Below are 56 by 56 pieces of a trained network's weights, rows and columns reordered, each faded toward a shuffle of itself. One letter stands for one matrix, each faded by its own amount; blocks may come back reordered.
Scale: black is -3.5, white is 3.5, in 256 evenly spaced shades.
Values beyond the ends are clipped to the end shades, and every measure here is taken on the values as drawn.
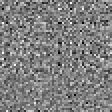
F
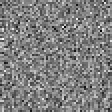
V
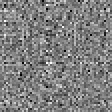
F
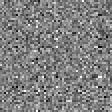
F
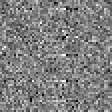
F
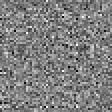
F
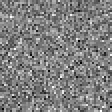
V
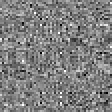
F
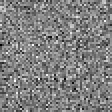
V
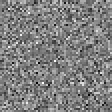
V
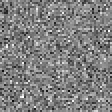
V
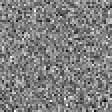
V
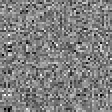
F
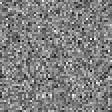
V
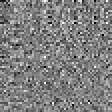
F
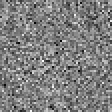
V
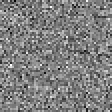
V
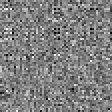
F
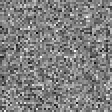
V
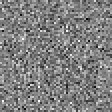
V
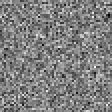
V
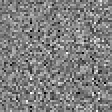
F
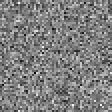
V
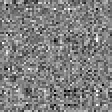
F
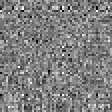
F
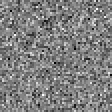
V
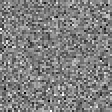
V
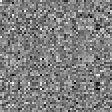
F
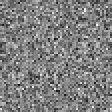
V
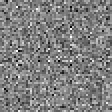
F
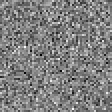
V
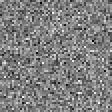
V
